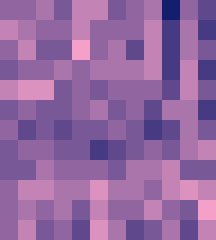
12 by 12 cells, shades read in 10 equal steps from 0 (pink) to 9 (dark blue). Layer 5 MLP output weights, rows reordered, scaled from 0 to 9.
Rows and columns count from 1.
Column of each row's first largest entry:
10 10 10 10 10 12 9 6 1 1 5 5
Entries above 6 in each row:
1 2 1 2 0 1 1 1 0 0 0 0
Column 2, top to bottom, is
4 3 2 4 1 4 6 4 5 2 3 2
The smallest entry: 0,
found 2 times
